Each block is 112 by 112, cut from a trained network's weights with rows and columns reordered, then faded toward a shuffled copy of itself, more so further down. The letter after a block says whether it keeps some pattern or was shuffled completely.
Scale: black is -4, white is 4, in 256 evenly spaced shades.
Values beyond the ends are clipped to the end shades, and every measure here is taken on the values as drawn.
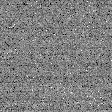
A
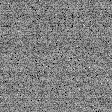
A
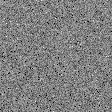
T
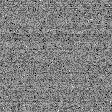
A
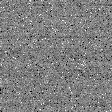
A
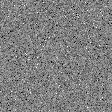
T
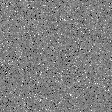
T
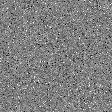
T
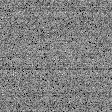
A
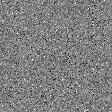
A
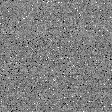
A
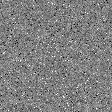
T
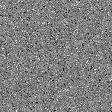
T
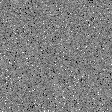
T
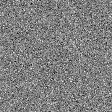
A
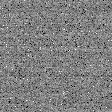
A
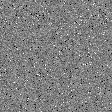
T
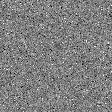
T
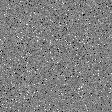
T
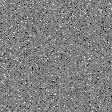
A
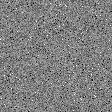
T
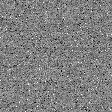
A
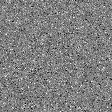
A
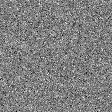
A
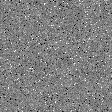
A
